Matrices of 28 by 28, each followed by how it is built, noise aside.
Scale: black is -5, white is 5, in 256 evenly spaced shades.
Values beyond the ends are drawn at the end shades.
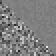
lower triangular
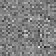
low rank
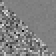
lower triangular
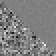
lower triangular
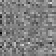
low rank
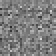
low rank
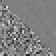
lower triangular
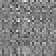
low rank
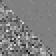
lower triangular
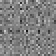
low rank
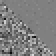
lower triangular
